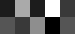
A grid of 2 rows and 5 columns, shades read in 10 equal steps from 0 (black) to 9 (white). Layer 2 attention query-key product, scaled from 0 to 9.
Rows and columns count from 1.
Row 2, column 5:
3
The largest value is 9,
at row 1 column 4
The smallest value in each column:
1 2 1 0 2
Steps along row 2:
down up down up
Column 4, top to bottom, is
9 0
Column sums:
4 8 6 9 5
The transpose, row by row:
1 3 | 6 2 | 1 5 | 9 0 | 2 3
